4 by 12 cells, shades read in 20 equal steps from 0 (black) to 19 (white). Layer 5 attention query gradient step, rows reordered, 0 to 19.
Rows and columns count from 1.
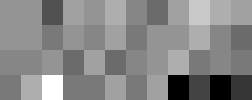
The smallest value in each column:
9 10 6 8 9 8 9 8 0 5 0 4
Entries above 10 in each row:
9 7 4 4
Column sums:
41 45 45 40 42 45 38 42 36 42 33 33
